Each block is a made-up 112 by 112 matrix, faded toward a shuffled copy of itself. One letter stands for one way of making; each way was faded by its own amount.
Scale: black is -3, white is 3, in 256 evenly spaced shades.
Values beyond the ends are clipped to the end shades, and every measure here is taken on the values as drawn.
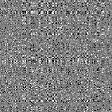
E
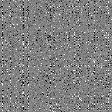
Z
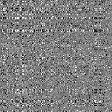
E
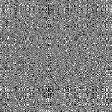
E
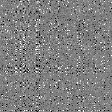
Z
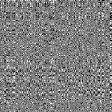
E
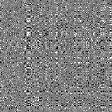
E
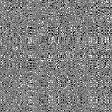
E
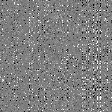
Z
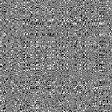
E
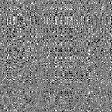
E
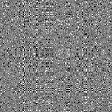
E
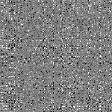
Z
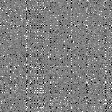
Z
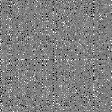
Z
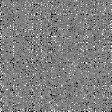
Z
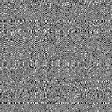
E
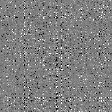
Z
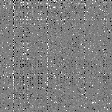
Z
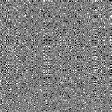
E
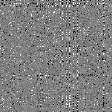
Z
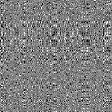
E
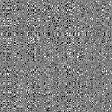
E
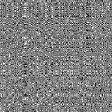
E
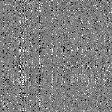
Z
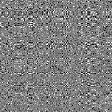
E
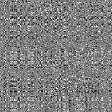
E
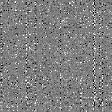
Z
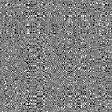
E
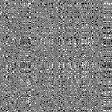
E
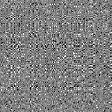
E
